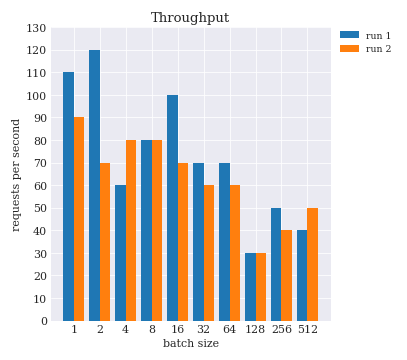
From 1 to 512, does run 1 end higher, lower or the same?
lower
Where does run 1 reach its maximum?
2
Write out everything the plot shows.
Title: Throughput
x-axis: batch size, ticks 1 2 4 8 16 32 64 128 256 512
y-axis: requests per second, ticks 0 10 20 30 40 50 60 70 80 90 100 110 120 130
Legend: run 1, run 2
Values:
run 1: 110 120 60 80 100 70 70 30 50 40
run 2: 90 70 80 80 70 60 60 30 40 50
